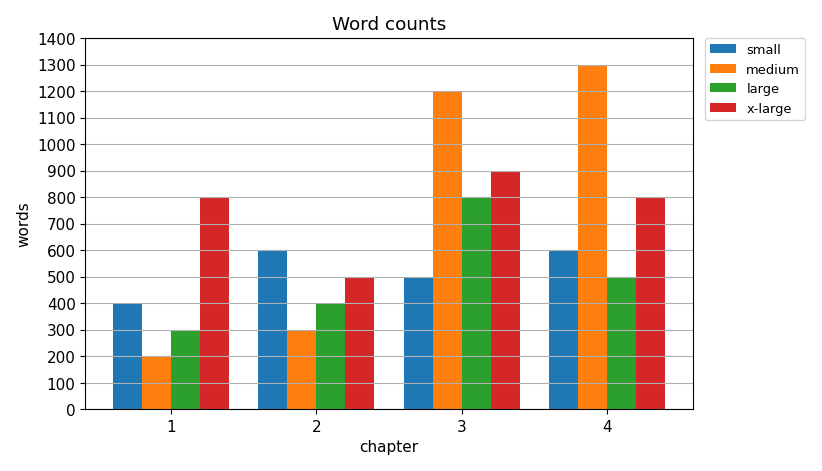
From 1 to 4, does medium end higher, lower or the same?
higher
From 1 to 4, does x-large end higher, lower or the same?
the same
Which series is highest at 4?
medium
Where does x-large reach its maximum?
3
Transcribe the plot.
Title: Word counts
x-axis: chapter, ticks 1 2 3 4
y-axis: words, ticks 0 100 200 300 400 500 600 700 800 900 1000 1100 1200 1300 1400
Legend: small, medium, large, x-large
Values:
small: 400 600 500 600
medium: 200 300 1200 1300
large: 300 400 800 500
x-large: 800 500 900 800
